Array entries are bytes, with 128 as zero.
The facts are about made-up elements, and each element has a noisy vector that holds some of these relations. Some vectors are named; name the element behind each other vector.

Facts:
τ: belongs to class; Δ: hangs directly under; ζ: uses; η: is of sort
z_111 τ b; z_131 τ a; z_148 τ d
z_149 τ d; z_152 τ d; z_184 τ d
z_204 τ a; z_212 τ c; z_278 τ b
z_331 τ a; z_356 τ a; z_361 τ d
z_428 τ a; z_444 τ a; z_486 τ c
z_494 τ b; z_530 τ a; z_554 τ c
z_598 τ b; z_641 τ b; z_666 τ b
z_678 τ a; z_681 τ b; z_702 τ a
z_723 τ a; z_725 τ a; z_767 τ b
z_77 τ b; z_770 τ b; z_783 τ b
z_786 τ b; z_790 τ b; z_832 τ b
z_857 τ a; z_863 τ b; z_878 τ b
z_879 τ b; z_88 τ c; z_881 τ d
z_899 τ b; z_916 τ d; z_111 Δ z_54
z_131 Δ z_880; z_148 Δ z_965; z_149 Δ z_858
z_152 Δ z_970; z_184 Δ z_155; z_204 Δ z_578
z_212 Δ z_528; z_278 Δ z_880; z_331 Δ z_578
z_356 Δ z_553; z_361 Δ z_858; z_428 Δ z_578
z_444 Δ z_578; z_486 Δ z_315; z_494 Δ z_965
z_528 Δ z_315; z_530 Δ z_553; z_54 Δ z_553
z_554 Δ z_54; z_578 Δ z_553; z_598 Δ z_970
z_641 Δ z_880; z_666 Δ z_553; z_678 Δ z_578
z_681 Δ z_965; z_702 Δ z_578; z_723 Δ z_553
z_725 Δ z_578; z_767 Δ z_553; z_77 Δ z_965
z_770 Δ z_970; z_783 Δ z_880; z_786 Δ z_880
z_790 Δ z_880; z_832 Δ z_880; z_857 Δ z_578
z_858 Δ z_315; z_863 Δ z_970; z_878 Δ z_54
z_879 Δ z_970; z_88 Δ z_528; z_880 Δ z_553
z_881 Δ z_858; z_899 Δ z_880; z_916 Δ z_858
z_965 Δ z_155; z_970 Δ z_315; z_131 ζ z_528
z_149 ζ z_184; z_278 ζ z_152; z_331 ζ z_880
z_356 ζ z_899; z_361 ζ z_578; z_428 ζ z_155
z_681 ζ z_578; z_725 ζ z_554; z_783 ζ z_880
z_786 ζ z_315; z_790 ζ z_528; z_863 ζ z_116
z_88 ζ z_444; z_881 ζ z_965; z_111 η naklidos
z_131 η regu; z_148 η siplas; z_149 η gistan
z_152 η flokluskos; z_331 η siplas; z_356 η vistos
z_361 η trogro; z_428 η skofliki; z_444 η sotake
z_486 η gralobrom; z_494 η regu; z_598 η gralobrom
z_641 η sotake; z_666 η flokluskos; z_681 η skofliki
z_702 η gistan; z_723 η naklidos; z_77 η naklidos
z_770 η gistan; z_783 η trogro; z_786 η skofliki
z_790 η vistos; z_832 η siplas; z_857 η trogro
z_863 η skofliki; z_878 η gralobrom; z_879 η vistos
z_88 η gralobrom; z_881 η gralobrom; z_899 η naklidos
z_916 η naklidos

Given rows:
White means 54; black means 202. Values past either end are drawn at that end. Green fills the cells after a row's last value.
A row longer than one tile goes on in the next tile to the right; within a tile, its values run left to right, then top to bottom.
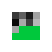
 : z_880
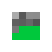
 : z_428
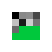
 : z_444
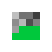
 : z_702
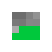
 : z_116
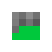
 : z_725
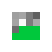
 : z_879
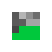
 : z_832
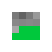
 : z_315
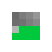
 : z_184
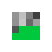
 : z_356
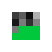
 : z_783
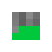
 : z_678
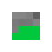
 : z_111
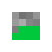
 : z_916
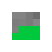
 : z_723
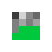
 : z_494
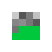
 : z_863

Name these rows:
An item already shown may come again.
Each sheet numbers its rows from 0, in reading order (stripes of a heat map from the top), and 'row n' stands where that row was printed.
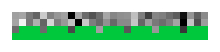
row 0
z_879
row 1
z_598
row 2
z_641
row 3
z_77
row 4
z_356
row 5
z_899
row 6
z_331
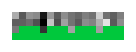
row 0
z_428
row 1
z_331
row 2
z_554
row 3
z_770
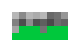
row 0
z_681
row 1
z_786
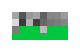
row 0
z_361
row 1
z_965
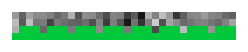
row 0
z_528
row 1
z_278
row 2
z_428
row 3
z_857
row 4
z_783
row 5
z_131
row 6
z_965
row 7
z_899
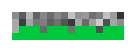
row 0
z_578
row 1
z_725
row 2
z_878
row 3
z_131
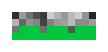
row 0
z_666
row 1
z_148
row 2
z_790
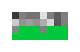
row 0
z_152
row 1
z_149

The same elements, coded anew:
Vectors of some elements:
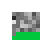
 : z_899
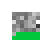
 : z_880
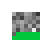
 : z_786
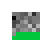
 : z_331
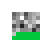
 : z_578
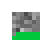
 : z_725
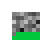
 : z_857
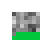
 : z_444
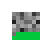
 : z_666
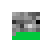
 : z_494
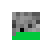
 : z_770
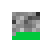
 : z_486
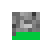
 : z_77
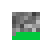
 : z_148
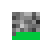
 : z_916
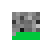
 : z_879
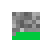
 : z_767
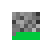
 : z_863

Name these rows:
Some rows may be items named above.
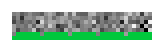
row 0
z_356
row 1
z_444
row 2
z_554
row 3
z_356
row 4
z_528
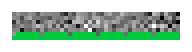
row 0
z_879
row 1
z_428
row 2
z_681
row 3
z_641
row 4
z_428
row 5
z_131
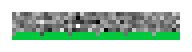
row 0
z_554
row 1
z_783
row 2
z_790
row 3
z_152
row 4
z_278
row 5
z_315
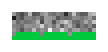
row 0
z_832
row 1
z_878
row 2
z_554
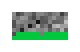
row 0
z_149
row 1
z_148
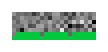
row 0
z_702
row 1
z_786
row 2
z_361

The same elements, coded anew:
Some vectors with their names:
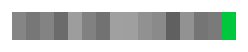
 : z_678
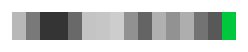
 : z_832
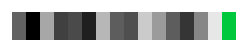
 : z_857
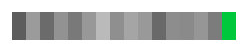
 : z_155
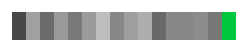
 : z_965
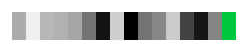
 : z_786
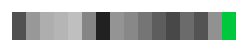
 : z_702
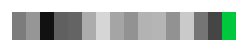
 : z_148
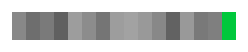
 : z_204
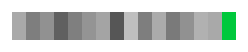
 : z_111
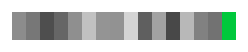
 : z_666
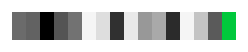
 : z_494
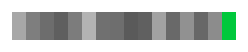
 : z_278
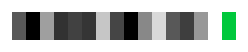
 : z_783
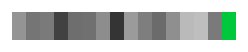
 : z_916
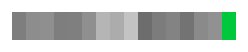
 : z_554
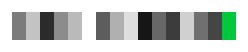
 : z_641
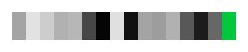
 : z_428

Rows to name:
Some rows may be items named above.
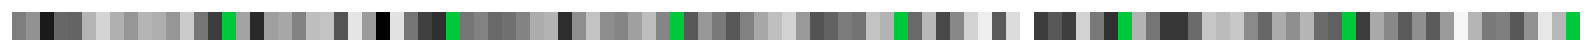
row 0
z_148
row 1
z_528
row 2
z_77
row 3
z_880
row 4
z_444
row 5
z_832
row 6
z_578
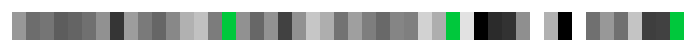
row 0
z_916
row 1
z_899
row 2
z_131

